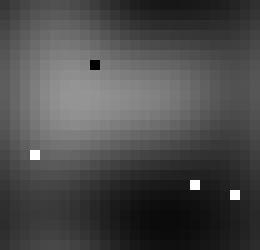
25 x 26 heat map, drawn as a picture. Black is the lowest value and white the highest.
Four lone cells stand out: three far higher and one far lower than their neighbours. The bottom right is the roughest part. On average the colour sits 30% of the way up the scale.
